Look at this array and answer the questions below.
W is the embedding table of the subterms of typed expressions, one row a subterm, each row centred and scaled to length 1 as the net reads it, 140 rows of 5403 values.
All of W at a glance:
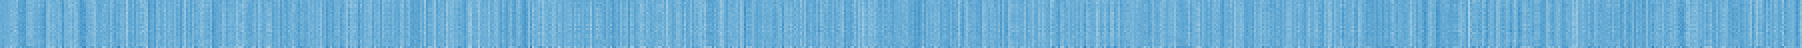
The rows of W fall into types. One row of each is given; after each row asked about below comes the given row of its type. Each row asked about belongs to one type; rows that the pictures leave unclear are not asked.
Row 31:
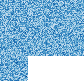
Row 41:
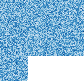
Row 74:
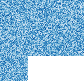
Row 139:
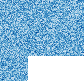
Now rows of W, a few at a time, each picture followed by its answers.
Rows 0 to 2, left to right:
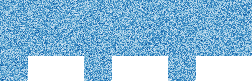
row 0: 31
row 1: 41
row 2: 41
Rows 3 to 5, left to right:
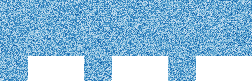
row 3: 41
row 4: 31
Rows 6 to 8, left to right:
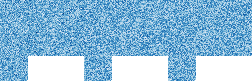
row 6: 139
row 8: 41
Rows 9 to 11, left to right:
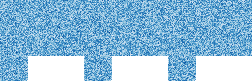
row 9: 41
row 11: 31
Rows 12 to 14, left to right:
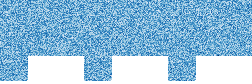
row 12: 31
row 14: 31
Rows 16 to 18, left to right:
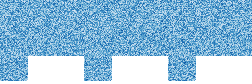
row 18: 31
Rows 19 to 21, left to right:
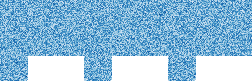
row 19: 31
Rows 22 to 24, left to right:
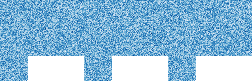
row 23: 31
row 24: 74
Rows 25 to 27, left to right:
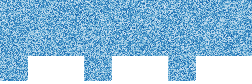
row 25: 41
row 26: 74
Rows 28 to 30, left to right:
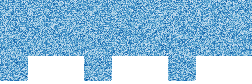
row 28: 31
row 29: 31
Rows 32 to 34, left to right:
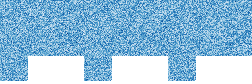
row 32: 31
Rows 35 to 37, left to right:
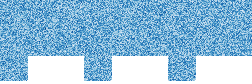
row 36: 41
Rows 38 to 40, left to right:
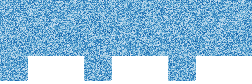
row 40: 139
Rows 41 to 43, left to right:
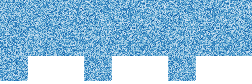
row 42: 74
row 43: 74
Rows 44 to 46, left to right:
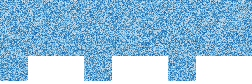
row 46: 139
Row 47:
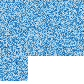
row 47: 41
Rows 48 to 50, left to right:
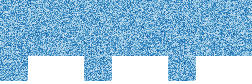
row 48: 31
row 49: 41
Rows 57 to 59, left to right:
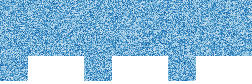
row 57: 31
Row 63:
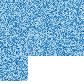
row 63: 41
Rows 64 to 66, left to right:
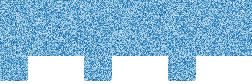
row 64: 74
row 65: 41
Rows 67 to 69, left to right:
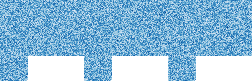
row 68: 41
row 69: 74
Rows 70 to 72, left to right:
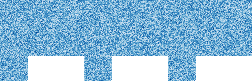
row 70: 139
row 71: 74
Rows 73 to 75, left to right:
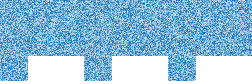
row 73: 139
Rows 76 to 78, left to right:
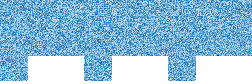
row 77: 31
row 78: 31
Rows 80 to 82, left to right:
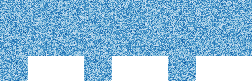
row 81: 74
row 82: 31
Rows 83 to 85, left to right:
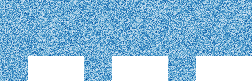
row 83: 139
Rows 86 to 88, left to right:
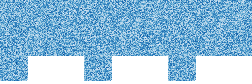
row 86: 41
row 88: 139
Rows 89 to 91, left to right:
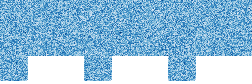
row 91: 41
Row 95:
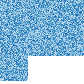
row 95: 41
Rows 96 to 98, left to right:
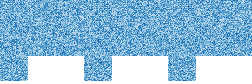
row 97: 31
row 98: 31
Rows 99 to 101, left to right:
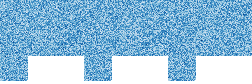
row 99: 41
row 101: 41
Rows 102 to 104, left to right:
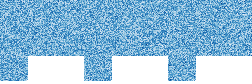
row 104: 31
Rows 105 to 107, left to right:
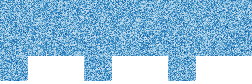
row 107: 41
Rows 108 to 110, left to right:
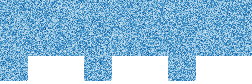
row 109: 41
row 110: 41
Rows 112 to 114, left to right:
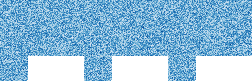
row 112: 31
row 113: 41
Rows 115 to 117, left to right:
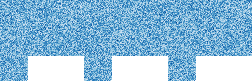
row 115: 74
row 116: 41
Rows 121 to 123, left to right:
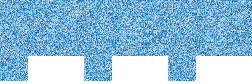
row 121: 139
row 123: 139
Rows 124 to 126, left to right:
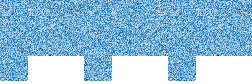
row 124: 31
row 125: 31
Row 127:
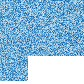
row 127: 31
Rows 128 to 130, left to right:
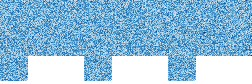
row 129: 74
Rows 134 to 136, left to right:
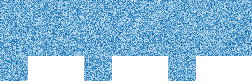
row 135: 139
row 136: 41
